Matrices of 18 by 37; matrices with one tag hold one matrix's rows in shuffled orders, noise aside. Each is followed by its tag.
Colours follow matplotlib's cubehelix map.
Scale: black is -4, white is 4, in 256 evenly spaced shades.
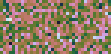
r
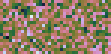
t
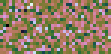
t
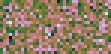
r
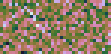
t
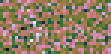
t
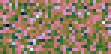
t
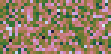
r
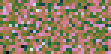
t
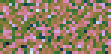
t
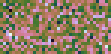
r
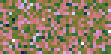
t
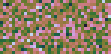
t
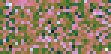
r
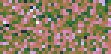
t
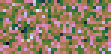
t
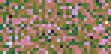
r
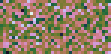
t
